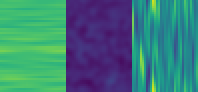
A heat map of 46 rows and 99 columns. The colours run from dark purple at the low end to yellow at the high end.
It is made of 1 by 3 panels. Panel 1,1: high, streaked across, faint in contrast. Panel 1,2: very low, blotchy, faint in contrast. Panel 1,3: middling, streaked downward, strong in contrast.
